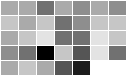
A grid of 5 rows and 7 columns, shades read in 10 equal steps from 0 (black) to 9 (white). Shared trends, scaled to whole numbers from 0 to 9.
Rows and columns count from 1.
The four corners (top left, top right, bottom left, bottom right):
6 5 6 9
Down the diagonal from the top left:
6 6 8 7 1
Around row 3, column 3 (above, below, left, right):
7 0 7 4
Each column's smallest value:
5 4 0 3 1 6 4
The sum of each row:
38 43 44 31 41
